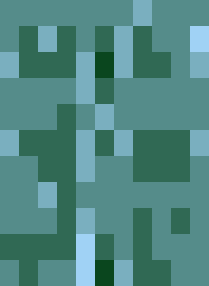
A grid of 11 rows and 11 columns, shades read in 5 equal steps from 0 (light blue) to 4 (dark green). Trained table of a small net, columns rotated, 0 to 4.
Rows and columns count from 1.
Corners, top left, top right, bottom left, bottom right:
2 2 2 2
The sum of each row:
21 22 25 22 22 25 26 22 24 26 24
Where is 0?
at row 2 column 11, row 10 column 5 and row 11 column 5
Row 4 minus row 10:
-1 -1 -1 -1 1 0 0 -1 0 0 0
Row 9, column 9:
2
